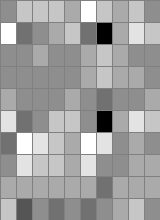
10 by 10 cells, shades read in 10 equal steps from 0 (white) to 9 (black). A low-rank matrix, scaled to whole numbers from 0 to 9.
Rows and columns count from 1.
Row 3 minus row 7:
-1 4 2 2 1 3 1 -1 1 0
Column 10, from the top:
4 2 4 4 3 2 4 3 3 4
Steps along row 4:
same same same same down down up same up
